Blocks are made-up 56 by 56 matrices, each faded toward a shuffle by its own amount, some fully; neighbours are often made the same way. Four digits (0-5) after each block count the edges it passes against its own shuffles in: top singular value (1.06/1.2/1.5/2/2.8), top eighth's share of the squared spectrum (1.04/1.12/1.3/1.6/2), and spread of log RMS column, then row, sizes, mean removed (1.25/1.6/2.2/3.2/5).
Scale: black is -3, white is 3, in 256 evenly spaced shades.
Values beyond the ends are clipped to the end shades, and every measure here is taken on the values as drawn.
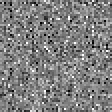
1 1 1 2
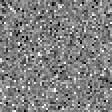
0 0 0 0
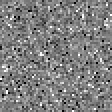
0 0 0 0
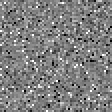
0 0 0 0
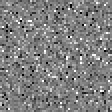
0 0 0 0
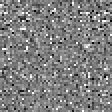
1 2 0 2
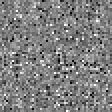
3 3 1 1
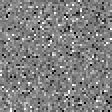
1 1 0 0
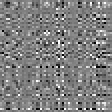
5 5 4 4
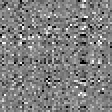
4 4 2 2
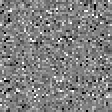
3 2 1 1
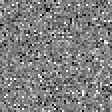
2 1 0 0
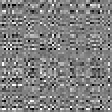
5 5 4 4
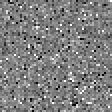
2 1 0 0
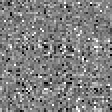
3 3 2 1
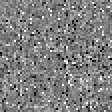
2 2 1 0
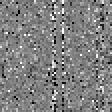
2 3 3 0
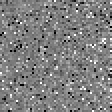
1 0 1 0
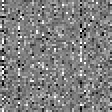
2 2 3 0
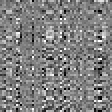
4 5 4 3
